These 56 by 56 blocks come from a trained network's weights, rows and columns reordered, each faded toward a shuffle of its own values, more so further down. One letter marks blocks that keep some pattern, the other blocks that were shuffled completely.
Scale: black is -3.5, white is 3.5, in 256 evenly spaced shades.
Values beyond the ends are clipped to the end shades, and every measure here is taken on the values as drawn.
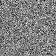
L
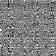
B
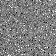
L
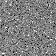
L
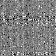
B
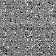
B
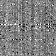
B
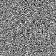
B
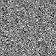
B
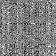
B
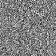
B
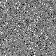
L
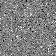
L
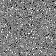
L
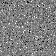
L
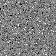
L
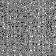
B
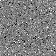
L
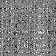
B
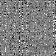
B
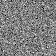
L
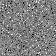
L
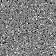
L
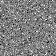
L
